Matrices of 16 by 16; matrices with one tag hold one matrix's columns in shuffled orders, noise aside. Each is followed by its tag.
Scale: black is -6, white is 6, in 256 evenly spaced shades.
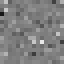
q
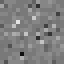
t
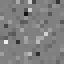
q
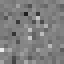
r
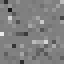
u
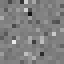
q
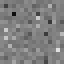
r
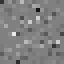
u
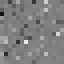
q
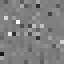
t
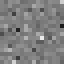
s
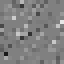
t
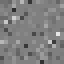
u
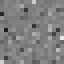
s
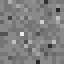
u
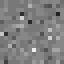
r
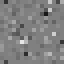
q
